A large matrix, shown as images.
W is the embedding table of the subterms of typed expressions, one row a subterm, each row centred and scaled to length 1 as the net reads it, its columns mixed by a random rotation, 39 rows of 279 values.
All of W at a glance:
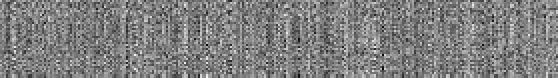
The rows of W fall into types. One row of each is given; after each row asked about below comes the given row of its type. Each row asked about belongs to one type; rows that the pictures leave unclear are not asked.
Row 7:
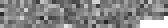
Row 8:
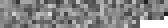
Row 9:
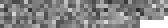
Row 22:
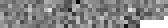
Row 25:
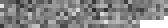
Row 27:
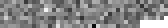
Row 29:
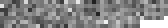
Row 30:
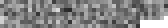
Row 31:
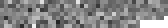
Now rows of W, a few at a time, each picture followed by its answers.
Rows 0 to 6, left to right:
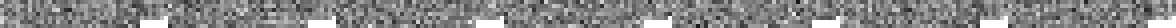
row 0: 30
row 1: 25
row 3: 7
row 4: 8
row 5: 30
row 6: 25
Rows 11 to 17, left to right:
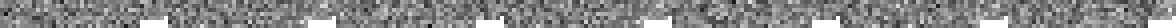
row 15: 29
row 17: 9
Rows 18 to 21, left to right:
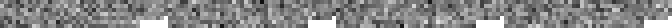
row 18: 25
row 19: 8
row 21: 9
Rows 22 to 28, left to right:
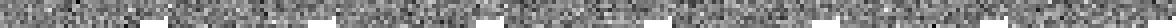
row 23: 25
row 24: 7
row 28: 31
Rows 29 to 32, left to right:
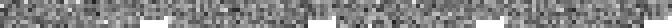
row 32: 30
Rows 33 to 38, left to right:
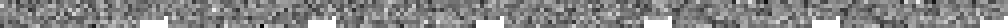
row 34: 27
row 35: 22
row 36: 30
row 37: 29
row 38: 29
